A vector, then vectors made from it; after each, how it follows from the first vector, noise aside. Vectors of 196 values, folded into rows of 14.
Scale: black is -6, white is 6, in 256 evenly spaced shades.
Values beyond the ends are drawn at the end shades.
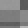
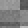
copied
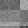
negated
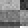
scaled up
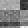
scaled up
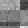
scaled up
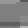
partly zeroed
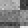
scaled up
